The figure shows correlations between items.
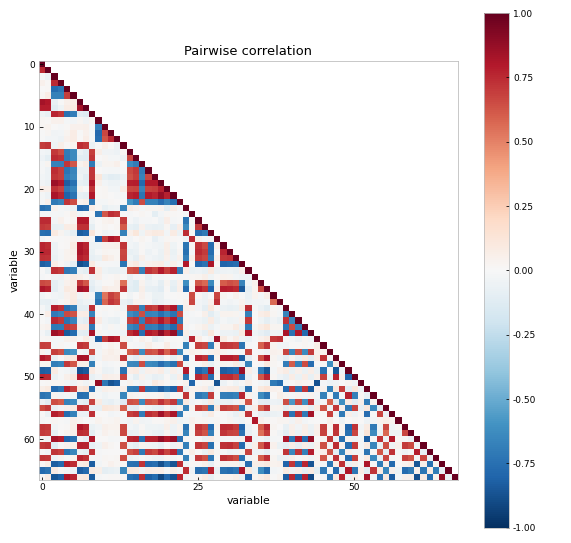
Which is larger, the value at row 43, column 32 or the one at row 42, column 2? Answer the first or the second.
the first
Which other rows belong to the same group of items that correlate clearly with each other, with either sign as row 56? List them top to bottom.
2, 3, 4, 5, 8, 14, 15, 16, 17, 18, 19, 20, 21, 22, 33, 39, 40, 41, 42, 43, 46, 48, 52, 54, 60, 62, 64, 66
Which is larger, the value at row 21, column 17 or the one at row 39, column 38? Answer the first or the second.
the first
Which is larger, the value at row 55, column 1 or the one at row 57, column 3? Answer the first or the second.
the first
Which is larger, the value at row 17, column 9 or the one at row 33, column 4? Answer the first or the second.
the first
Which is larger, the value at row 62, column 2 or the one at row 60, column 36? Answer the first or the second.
the first
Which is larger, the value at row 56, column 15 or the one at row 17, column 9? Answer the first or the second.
the first
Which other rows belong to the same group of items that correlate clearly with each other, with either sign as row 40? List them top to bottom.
2, 3, 4, 5, 8, 14, 15, 16, 17, 18, 19, 20, 21, 22, 33, 39, 41, 42, 43, 46, 48, 52, 54, 56, 60, 62, 64, 66
